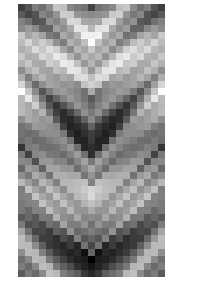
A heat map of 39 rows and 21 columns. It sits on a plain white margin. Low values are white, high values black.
Ninth with the lowest average: top middle. Stripes: horizontal, repeating 2 times. Mirror symmetry: left to right.
